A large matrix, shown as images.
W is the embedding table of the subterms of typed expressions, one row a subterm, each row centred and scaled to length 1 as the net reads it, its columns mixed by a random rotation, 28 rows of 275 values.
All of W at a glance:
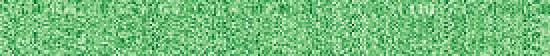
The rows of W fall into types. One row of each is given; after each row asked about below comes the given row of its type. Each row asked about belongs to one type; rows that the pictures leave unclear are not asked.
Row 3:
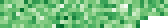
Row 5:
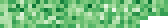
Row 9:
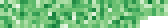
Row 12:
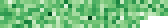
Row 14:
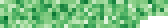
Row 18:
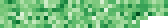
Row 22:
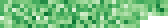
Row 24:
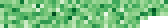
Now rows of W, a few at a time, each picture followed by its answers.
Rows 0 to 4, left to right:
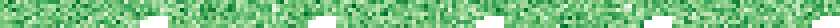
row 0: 24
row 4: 18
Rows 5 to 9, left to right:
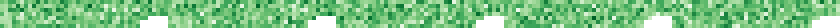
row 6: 5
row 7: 14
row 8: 22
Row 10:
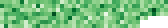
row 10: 24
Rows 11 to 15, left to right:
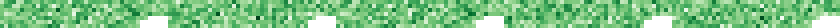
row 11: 9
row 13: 9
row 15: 22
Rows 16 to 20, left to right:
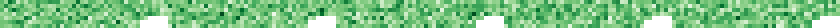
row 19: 14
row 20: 3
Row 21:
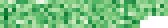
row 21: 12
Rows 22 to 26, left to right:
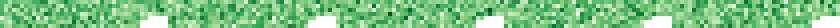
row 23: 14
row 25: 9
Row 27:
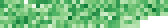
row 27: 24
